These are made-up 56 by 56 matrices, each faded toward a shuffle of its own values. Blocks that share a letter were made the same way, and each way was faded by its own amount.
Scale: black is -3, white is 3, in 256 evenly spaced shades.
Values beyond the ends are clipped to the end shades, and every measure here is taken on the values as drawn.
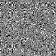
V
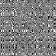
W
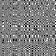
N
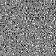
V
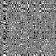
W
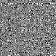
V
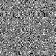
V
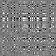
N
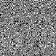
V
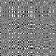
N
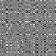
N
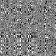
W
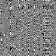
W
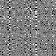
W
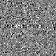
V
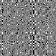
W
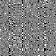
W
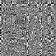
W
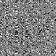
V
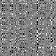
W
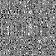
V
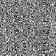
V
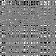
N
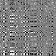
N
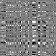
N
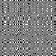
N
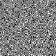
V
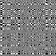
N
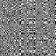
W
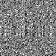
V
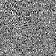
V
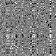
W
